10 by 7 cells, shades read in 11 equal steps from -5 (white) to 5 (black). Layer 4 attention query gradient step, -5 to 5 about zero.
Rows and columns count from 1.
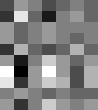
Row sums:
5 4 -1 0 4 -1 -7 -7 2 -3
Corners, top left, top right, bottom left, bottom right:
2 1 -1 -1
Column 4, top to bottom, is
2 4 -1 -1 2 -3 -5 -3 1 -3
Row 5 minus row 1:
1 -1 1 0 0 -2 0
